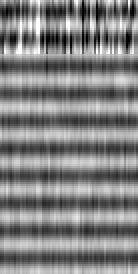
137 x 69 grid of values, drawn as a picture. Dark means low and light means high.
Horizontal stripes repeat 10 times down the table. Overall the values sit about 50% of the way up the scale. A horizontal seam about 20% of the way down splits the table, and the bottom part is calmer.
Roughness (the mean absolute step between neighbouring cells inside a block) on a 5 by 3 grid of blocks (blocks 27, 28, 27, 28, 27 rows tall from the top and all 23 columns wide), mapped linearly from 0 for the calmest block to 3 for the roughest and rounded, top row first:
2 3 3
0 0 0
0 0 0
0 0 0
0 0 0
